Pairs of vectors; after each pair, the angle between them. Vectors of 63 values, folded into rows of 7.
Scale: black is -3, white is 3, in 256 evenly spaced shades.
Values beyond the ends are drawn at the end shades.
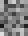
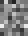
nearly opposite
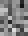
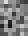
orthogonal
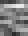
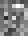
partly aligned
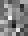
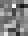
orthogonal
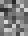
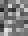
partly aligned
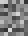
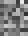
partly aligned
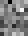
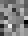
partly aligned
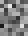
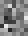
partly aligned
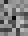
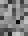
orthogonal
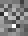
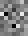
nearly opposite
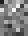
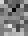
nearly opposite
